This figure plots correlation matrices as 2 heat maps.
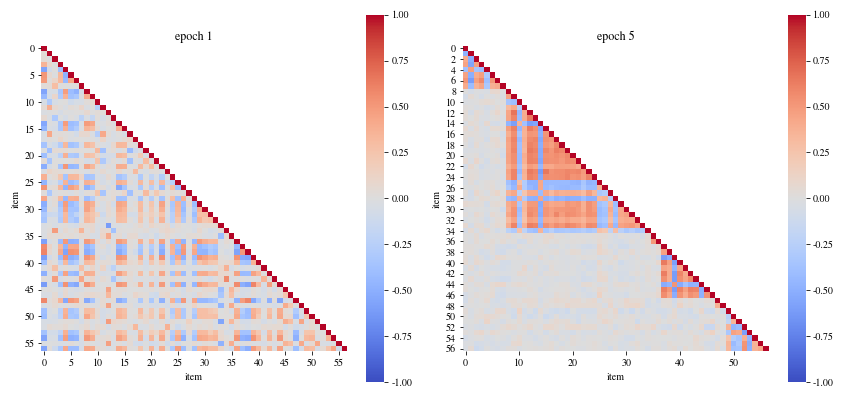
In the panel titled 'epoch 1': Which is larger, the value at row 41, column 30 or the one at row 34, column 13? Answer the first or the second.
the first
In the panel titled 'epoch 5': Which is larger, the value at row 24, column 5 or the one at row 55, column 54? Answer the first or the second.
the second
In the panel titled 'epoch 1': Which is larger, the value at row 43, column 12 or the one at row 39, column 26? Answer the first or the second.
the first
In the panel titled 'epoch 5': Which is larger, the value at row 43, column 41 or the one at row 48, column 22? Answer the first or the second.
the first
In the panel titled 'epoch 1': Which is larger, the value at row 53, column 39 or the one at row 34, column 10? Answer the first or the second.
the first
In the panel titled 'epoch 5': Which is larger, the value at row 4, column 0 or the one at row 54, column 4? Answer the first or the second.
the second
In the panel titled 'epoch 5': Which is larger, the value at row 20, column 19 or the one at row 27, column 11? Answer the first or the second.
the first
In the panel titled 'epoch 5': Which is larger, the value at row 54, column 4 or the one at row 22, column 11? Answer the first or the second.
the second
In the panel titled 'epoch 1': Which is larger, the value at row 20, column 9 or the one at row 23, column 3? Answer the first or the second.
the first
